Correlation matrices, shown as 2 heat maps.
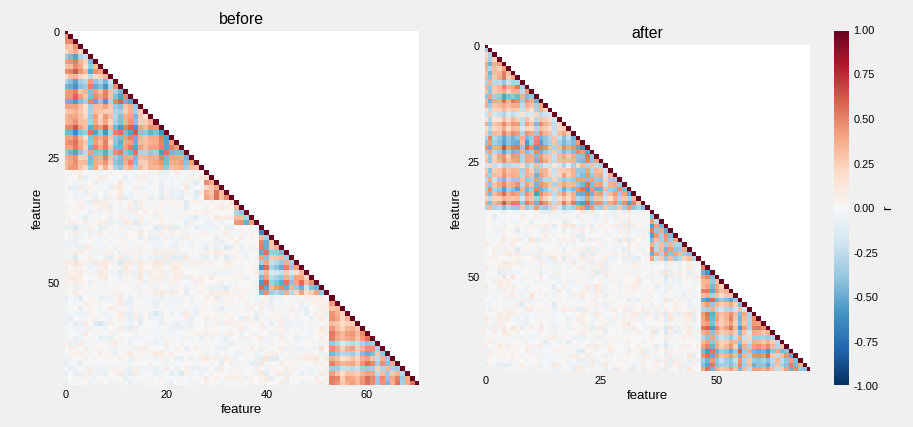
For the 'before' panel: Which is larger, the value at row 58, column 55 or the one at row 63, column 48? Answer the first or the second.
the first
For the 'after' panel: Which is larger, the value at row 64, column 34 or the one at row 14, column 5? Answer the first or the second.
the second
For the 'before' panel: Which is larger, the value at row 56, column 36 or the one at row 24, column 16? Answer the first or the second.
the first
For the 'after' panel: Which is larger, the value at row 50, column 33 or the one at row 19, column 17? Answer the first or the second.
the second
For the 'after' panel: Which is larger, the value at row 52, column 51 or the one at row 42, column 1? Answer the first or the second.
the first
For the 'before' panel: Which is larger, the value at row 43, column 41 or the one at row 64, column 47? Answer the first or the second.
the first
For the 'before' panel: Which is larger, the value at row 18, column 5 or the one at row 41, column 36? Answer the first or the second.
the second
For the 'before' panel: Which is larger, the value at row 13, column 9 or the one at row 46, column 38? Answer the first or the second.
the first
